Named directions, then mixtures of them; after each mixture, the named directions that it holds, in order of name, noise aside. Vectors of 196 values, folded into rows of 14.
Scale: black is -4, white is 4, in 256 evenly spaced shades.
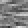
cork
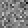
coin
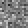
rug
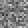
coin, cork, rug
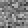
coin, cork, rug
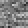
coin, cork, rug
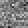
coin, cork, rug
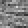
cork, rug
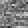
coin, cork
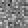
rug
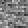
cork, rug
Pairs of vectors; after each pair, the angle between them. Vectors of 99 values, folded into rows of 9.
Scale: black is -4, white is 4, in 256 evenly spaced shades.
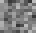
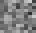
nearly opposite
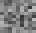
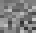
partly aligned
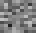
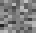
orthogonal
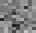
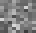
nearly opposite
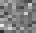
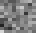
nearly opposite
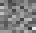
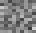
nearly parallel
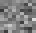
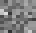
partly opposed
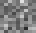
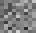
partly aligned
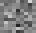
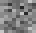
orthogonal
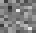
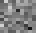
nearly opposite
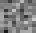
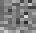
partly opposed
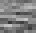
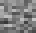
partly aligned
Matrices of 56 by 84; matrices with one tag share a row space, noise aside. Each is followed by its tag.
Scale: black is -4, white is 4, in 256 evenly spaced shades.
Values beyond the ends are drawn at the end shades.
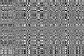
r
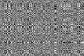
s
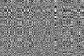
s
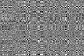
r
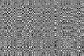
s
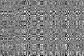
r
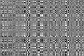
r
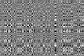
s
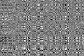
r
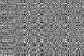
r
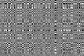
s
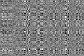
r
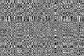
s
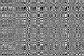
r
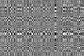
s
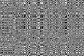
r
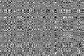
s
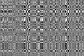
r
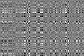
r
